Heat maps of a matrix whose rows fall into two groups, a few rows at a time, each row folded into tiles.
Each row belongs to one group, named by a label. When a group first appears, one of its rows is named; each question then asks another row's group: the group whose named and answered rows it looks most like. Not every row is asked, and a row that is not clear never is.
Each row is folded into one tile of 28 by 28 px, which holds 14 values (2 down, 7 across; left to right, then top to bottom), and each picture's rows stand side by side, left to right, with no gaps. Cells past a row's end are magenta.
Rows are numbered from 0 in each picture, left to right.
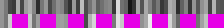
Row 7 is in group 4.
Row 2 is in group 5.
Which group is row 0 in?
5
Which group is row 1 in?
5
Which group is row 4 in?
4
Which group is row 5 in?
4
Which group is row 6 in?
5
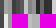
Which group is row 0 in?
4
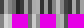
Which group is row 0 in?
4
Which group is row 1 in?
4
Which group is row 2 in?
5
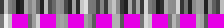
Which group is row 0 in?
4
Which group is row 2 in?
5
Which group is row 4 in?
5
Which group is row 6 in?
4
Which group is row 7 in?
5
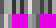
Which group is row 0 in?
4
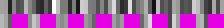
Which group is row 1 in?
5
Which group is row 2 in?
5
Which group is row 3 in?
5
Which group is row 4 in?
5
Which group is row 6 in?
4
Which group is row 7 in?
5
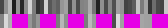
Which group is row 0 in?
4
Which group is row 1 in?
5
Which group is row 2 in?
4
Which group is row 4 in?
4
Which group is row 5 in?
5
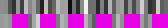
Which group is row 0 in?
5
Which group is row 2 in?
4
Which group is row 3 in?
5
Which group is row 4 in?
4
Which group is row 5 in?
5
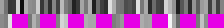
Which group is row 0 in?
5
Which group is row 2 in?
4
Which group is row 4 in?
5
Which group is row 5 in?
5
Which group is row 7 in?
4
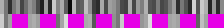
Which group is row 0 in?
5
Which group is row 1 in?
5
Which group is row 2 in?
4
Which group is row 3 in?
5
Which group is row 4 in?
5
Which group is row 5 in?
4
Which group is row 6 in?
5
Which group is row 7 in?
4
